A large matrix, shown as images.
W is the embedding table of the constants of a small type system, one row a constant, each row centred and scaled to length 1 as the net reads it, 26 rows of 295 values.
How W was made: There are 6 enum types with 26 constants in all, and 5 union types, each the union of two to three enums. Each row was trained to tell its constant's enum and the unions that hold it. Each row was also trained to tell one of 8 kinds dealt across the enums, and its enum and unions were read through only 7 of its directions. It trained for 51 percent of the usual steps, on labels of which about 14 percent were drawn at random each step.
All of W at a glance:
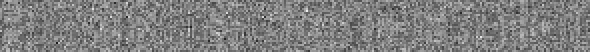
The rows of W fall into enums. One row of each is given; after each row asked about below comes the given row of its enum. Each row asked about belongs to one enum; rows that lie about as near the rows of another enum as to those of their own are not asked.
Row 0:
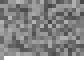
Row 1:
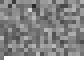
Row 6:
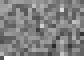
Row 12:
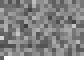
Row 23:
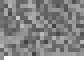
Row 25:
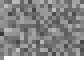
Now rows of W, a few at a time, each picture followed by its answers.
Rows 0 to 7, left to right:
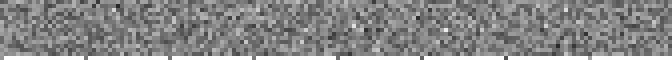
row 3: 1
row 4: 1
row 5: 23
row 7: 25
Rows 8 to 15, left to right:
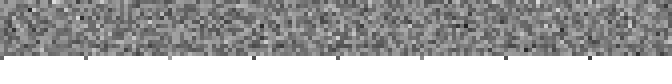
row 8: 1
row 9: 6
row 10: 0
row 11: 12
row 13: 25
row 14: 12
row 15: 6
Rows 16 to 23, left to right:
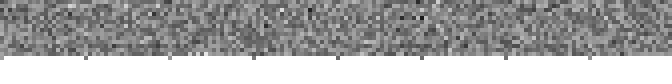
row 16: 0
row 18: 1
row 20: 6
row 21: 12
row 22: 0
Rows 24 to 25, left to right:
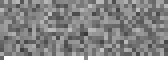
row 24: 12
